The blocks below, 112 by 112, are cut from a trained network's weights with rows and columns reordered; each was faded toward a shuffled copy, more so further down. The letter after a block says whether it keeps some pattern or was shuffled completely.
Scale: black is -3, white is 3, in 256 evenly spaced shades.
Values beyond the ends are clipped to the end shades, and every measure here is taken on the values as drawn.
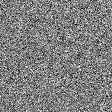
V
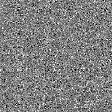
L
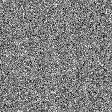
L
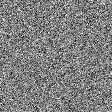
V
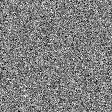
V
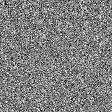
V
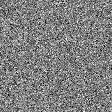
V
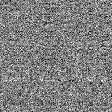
L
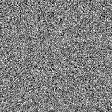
L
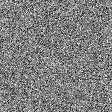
V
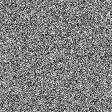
V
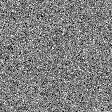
V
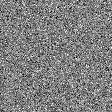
V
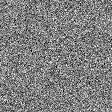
V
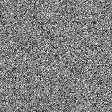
L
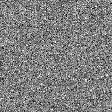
L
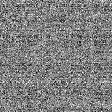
L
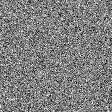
V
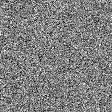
V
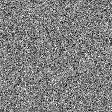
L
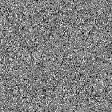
L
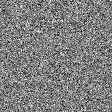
V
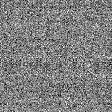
L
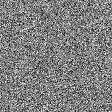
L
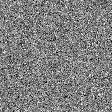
V
